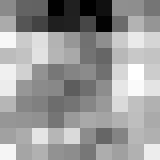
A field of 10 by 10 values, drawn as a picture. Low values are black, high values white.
The bottom part is higher, past a seam about 20% of the way down. The ninth with the highest average is the middle right. There are no regular stripes. The top middle is the ninth with the lowest average.
